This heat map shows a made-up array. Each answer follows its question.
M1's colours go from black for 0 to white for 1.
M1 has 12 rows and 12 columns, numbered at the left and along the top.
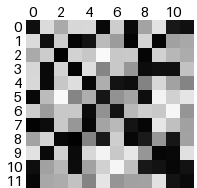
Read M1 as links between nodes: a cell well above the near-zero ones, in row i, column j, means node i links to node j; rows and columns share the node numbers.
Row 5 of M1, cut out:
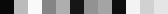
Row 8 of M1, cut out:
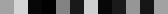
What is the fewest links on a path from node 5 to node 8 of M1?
2
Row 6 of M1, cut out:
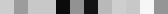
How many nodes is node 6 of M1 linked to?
10
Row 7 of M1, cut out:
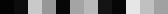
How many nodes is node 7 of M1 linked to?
7
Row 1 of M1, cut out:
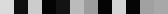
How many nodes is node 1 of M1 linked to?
7
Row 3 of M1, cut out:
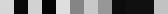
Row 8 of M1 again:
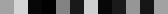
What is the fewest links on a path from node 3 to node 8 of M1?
2
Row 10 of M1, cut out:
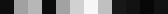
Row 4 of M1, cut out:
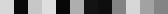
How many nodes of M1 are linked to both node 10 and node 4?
2
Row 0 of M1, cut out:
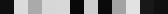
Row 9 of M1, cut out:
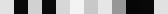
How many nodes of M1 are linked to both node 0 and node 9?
4
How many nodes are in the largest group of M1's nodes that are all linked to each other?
6
